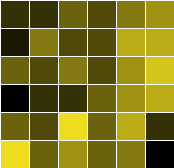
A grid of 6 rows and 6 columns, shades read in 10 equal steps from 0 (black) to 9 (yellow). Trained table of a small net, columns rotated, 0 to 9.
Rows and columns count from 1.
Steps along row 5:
down up down up down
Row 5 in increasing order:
2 3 4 4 7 9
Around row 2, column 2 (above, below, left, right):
2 3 1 3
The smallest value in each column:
0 2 2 3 5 0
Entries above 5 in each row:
1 2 2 2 2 2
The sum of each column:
20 19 29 21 36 30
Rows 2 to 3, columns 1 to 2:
1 5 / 4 3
